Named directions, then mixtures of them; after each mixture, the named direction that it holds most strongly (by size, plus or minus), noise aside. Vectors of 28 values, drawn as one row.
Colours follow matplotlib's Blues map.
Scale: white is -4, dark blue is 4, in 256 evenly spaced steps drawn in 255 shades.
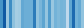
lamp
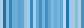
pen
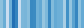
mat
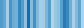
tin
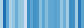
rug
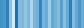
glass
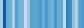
pen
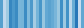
rug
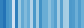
glass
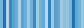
lamp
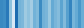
glass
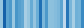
pen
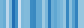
mat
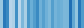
rug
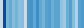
rug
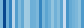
pen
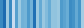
lamp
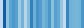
pen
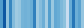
lamp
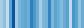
glass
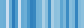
mat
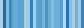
pen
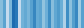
mat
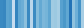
glass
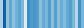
rug
